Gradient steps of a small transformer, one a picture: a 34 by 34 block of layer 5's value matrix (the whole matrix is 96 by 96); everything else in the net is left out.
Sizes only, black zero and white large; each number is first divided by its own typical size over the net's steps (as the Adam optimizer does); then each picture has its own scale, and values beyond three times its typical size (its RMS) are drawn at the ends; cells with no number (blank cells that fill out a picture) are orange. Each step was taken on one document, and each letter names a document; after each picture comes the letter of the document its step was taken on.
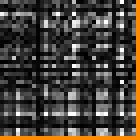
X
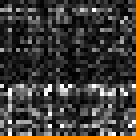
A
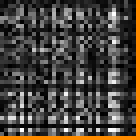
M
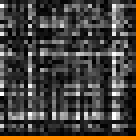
M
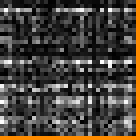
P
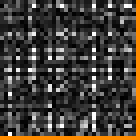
A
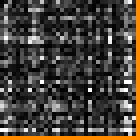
P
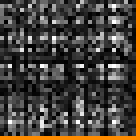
M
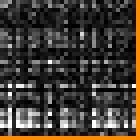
A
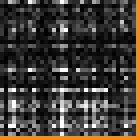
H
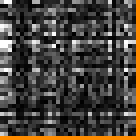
P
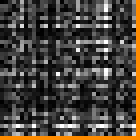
X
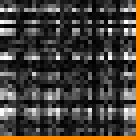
P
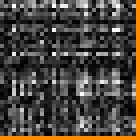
M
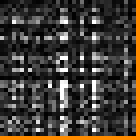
H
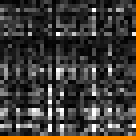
A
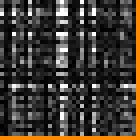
H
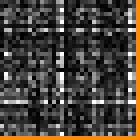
P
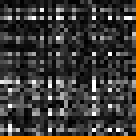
A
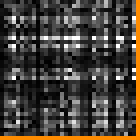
X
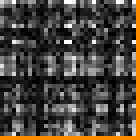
X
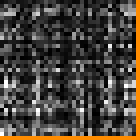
P
